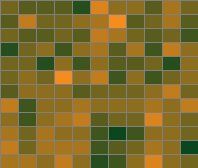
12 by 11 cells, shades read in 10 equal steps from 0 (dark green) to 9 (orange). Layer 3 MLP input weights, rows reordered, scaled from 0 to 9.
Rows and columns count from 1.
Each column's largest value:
7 7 6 9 7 8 9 6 8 7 7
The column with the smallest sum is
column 7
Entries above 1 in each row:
10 11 11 10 9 11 11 11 11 10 10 10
